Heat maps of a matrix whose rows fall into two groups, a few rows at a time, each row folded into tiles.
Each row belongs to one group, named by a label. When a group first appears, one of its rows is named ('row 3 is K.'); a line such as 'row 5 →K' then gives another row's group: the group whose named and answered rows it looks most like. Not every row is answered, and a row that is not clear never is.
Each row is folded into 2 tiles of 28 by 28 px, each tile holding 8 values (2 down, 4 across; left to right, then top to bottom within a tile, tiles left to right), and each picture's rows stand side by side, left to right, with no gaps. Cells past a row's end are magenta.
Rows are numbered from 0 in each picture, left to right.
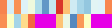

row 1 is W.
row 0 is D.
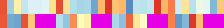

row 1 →W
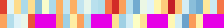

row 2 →W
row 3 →W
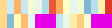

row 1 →W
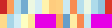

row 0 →W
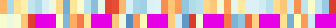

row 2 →W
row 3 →W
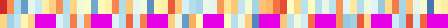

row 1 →D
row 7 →D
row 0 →W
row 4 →W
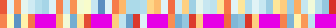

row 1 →D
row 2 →W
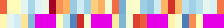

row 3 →W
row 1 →W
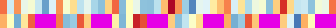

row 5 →W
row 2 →D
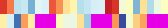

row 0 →W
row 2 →D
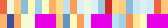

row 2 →W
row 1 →D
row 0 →D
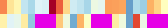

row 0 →W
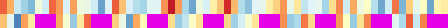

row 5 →D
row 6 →D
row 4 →W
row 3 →W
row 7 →D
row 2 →W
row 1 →D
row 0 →W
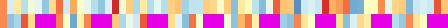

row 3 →W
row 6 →W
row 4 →D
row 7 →W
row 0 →D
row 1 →D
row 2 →D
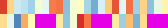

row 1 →D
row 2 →D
